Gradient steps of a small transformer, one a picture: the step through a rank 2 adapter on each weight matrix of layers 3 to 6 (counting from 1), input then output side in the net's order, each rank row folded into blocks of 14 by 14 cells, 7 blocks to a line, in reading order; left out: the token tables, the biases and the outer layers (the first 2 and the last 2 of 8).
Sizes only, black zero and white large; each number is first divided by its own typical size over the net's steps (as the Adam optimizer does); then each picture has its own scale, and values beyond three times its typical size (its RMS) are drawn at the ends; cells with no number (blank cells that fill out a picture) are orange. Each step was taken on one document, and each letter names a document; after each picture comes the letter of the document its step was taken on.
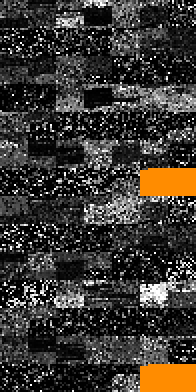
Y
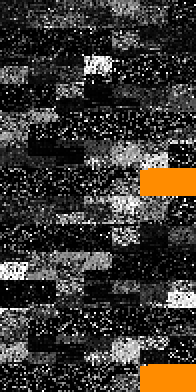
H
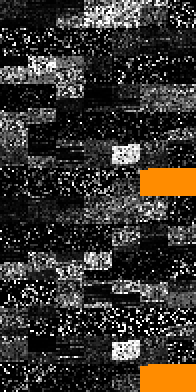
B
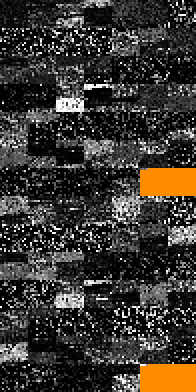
Y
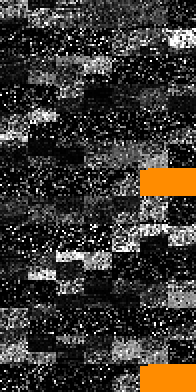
H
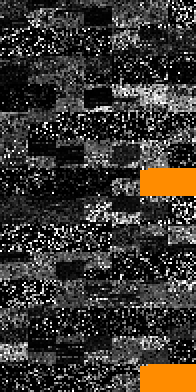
Y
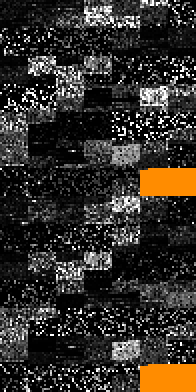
B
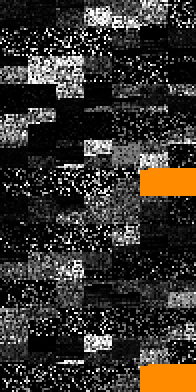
B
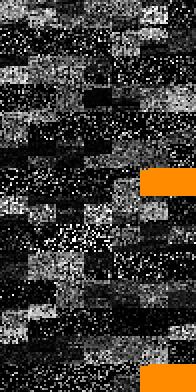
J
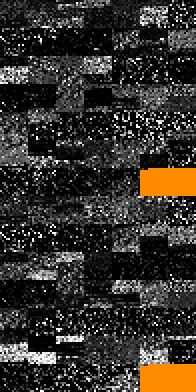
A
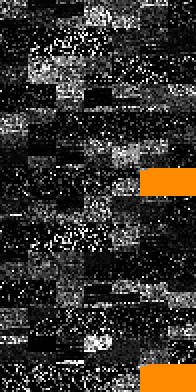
B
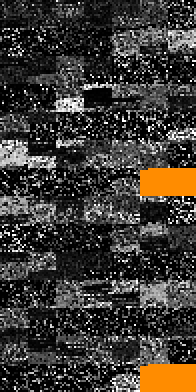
Y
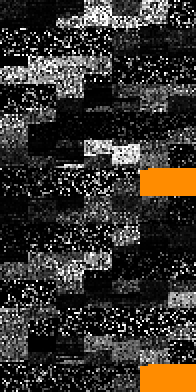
B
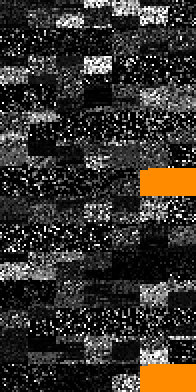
A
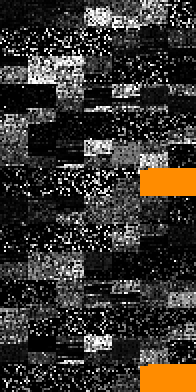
B
